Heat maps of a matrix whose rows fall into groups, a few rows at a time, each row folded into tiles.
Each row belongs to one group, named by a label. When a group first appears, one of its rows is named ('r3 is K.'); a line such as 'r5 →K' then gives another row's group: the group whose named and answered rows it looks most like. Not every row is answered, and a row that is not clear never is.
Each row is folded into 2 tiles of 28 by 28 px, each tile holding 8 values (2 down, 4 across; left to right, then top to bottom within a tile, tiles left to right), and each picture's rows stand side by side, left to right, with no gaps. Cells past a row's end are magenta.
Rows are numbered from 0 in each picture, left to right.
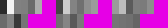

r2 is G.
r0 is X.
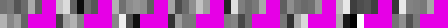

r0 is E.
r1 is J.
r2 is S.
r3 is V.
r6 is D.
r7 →X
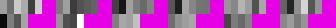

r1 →D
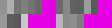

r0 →D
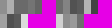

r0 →D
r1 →E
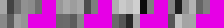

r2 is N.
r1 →N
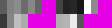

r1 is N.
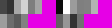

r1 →X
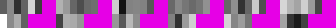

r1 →J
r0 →E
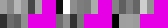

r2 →V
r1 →X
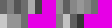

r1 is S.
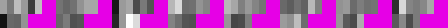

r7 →X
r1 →V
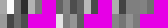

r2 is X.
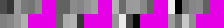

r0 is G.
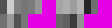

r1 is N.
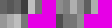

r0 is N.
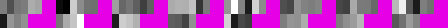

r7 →J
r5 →G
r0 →V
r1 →G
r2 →J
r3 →N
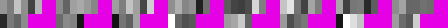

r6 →J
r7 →D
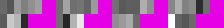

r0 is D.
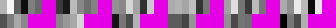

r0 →J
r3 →N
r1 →G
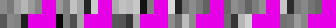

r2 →N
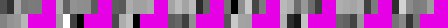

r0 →G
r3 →N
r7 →X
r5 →D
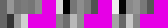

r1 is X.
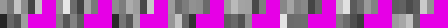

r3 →S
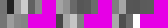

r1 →J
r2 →D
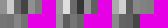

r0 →J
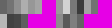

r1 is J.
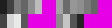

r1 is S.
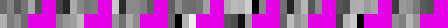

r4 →N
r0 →E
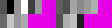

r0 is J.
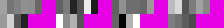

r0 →S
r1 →E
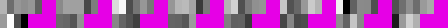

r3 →N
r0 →S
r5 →V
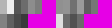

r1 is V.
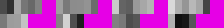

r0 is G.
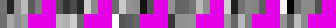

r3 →V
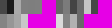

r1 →E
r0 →G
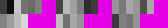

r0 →G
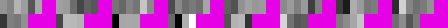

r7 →X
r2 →V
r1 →J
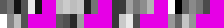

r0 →E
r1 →N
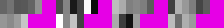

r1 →E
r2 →D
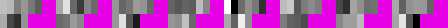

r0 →D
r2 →S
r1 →J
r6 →G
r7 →S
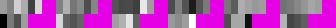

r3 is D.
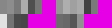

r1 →N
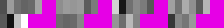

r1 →N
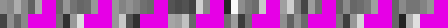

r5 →J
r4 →X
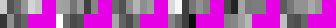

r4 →G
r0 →V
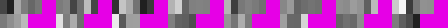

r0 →G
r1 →E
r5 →D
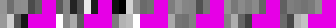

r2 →G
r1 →E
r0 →S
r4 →S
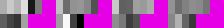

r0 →N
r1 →S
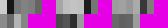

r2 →N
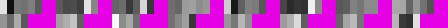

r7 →D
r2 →E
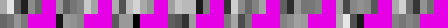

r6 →S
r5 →G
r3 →N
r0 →J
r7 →J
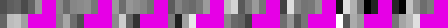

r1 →S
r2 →S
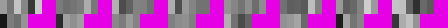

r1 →V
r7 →J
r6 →V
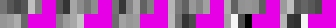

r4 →S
